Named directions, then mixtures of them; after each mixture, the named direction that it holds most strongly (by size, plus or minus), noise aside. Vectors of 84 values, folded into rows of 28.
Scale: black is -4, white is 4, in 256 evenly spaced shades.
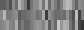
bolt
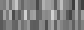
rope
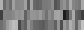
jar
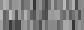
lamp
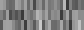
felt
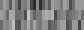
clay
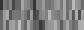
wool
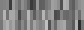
clay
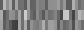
jar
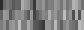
wool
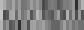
wool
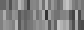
bolt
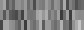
felt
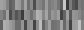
felt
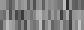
felt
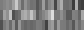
rope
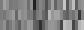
lamp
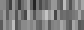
clay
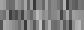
felt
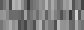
bolt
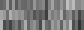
felt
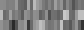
jar
